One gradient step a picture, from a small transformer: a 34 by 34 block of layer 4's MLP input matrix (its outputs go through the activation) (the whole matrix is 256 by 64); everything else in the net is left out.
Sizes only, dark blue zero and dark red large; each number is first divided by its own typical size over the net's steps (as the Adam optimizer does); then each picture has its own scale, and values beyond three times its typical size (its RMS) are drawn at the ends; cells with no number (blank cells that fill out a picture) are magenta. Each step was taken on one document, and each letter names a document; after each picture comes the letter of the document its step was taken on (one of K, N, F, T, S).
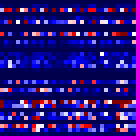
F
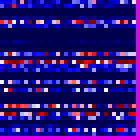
F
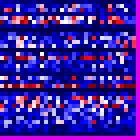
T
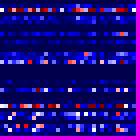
F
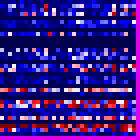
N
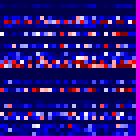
F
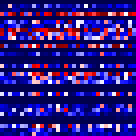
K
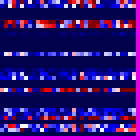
N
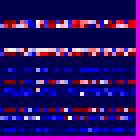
N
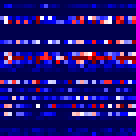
F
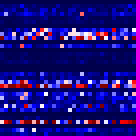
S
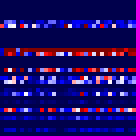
N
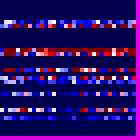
N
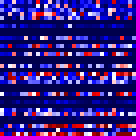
K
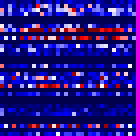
K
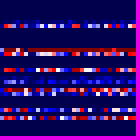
N
